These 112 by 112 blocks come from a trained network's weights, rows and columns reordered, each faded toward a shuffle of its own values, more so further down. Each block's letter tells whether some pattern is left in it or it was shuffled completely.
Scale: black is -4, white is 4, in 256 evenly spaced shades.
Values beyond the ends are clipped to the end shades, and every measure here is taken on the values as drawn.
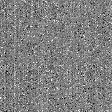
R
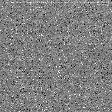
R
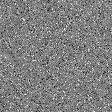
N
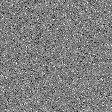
N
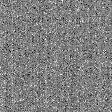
R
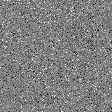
N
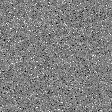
N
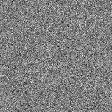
R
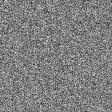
N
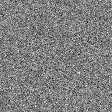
N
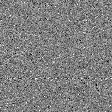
R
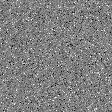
N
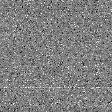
R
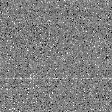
R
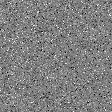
N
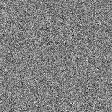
R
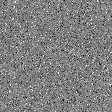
N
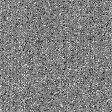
R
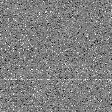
R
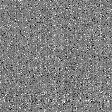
R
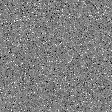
N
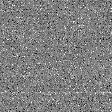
R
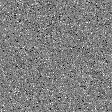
N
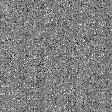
R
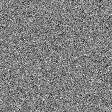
N
